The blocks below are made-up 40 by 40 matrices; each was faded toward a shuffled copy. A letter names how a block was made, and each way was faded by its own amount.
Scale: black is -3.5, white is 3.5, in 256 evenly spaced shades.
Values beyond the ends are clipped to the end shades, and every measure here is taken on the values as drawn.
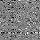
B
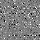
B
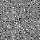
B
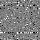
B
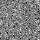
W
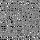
B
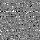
B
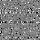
B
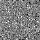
W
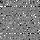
B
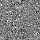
W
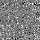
B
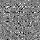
B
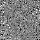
W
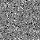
W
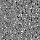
W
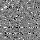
B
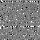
B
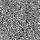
W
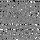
B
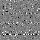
B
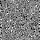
W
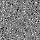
W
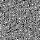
W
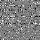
B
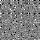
B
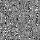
W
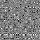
B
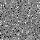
W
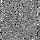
W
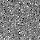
W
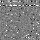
B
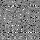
B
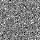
W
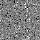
W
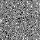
W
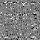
B
